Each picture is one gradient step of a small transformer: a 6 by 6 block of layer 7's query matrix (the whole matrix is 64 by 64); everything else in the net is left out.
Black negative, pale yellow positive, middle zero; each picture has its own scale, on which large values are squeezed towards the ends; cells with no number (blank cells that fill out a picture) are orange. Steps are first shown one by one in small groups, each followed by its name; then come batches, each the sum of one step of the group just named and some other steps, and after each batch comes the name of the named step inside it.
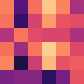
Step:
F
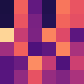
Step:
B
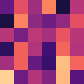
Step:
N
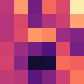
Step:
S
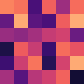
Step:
N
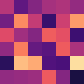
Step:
B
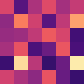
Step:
S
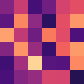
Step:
B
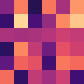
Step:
N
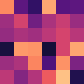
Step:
N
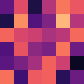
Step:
B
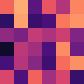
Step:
N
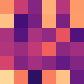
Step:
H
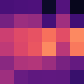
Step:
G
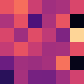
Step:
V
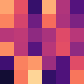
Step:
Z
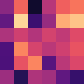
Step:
G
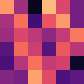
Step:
Z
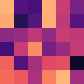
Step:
H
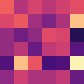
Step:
H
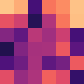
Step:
H
